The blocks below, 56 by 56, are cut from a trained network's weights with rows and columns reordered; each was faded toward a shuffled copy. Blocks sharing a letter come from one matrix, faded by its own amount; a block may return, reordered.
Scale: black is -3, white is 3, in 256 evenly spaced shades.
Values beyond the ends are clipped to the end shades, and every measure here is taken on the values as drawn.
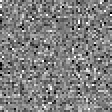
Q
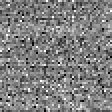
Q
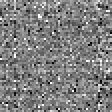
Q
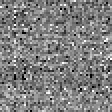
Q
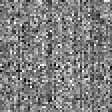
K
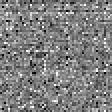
Q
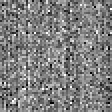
K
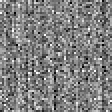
K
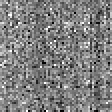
K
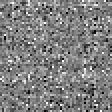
Q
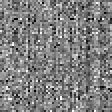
K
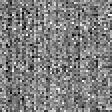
K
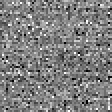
Q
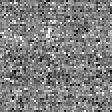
Q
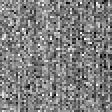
K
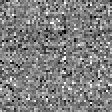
Q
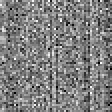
K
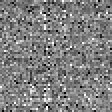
Q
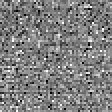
Q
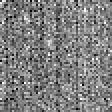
K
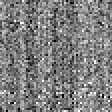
K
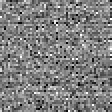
Q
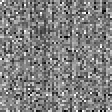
K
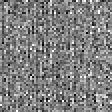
K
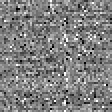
Q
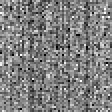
K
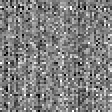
K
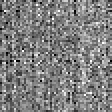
K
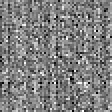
K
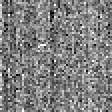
K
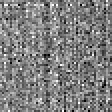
K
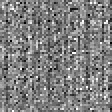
K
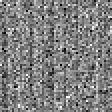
K
